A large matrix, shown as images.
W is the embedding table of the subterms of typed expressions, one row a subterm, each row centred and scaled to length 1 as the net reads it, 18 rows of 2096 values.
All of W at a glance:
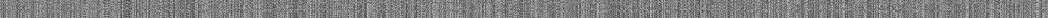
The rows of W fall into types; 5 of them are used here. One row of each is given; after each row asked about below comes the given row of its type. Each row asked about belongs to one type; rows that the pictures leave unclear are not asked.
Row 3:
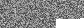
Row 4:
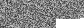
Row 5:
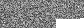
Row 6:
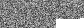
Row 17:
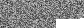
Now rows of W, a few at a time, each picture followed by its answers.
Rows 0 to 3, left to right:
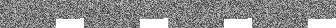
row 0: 3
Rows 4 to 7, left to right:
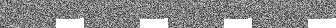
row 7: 17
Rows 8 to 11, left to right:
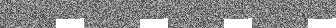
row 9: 6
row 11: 4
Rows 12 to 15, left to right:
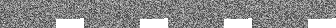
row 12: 5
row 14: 3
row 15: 17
